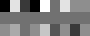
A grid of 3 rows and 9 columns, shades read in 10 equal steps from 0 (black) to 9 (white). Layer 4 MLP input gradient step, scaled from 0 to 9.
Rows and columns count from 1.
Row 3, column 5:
7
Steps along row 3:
up down up up down up down up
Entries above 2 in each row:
6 9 8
